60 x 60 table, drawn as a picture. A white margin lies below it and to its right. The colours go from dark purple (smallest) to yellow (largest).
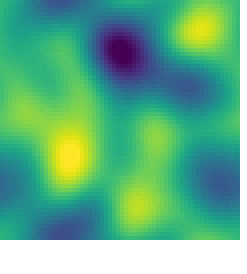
Average level on the scale: 60%. Ninth with the highest average: middle left. Lone odd cells: none. Ninth with the lowest average: top middle. Odd rows or columns: none.
